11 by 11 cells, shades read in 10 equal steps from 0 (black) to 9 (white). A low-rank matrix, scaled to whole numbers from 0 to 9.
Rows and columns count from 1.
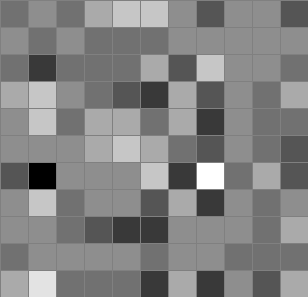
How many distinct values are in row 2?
2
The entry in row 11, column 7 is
6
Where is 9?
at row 7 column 8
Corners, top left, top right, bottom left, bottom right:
4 3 6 6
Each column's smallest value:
3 0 4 3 2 2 2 2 4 3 3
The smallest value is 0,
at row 7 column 2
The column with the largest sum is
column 2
